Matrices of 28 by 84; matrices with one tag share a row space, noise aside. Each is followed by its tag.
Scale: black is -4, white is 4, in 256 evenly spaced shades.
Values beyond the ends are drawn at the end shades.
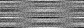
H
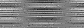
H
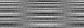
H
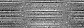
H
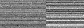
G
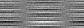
H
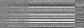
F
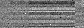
F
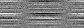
H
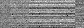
F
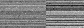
G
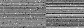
G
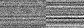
G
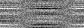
H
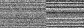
G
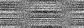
H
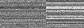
G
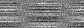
H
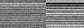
G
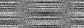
H
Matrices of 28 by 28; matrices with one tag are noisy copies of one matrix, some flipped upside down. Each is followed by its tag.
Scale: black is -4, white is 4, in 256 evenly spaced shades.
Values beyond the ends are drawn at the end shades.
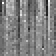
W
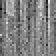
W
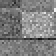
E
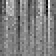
W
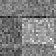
E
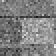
E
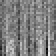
W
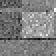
E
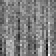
W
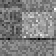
E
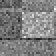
E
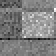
E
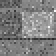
E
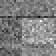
E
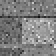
E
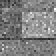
E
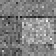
E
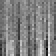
W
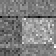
E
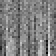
W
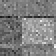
E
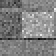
E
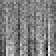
W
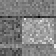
E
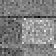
E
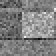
E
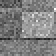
E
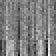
W
